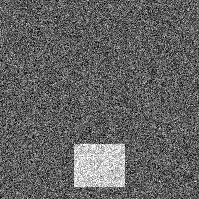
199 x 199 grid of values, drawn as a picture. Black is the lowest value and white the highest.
On average the colour sits 40% of the way up the scale. The ninth with the highest average is the bottom middle. There are no regular stripes. An odd patch, higher than its surroundings, sits in the bottom middle.
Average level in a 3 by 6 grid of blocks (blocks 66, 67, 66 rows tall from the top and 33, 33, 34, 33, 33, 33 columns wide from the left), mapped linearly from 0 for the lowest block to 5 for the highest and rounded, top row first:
000000 / 000000 / 005500
